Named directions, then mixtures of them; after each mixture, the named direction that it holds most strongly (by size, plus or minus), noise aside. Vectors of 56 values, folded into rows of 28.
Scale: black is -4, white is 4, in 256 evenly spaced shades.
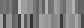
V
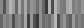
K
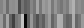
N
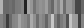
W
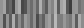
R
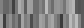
V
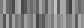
R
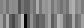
N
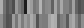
W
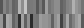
V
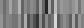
K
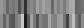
N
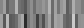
N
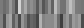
V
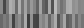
K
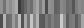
V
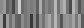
R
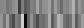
N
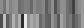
V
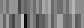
N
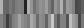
W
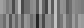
R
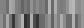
N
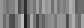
N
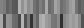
V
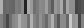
W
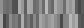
V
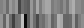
N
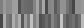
V
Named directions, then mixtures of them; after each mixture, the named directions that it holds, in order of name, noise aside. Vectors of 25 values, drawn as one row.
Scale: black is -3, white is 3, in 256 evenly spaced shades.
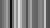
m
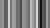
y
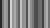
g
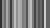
g, m, y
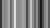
g, m, y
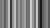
m, y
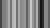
g, m, y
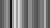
m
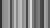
g, m, y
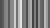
g, m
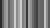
g, m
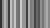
g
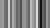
y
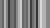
y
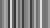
m, y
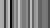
g, m, y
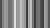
g, m, y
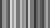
g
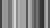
g, m, y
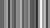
y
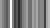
m
